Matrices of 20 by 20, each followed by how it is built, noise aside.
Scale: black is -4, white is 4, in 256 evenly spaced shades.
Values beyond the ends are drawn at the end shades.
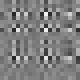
low rank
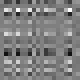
low rank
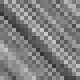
Toeplitz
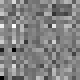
low rank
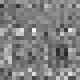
low rank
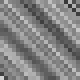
Toeplitz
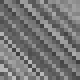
Toeplitz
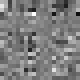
low rank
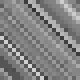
Toeplitz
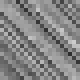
Toeplitz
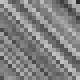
Toeplitz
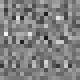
low rank
